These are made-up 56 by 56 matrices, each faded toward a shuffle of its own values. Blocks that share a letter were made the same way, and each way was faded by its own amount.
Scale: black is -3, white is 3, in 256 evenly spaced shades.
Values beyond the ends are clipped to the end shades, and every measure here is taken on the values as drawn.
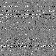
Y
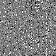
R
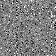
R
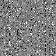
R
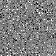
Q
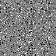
Q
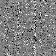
R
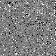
Q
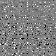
Y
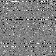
Y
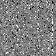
R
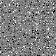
Q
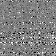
Y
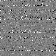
Y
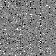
Q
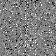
Q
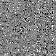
Q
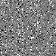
R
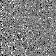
R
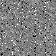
R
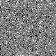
R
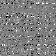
Y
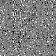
Q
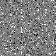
R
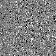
R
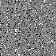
R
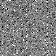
R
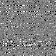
Y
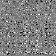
Y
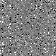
Q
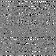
Y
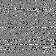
Y
